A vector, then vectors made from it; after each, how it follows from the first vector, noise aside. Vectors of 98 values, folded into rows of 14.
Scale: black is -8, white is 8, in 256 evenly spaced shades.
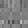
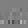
partly zeroed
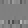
partly zeroed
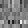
scaled up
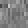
wrapped around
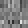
scaled up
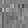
wrapped around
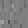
partly zeroed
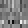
scaled up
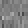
wrapped around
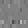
partly zeroed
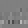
partly zeroed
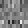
scaled up
